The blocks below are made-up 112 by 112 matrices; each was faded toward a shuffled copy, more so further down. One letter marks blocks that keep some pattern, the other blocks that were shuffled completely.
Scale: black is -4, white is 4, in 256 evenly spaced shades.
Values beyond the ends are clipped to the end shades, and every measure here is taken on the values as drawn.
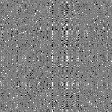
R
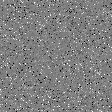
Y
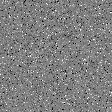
Y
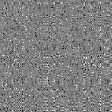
R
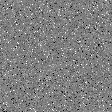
Y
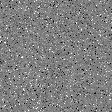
Y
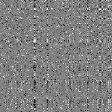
R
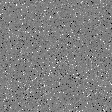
Y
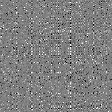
R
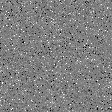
Y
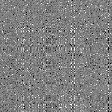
R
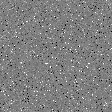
Y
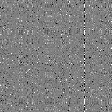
R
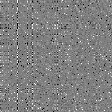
R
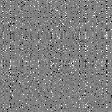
R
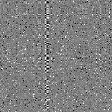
R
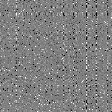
R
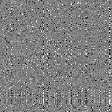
R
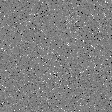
Y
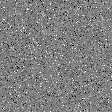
Y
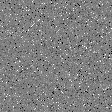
Y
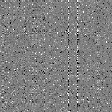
R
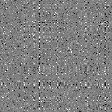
R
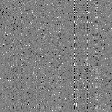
R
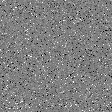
Y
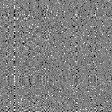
R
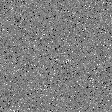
Y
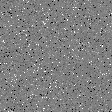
Y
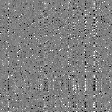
R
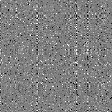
R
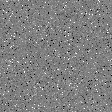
Y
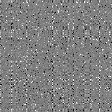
R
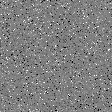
Y
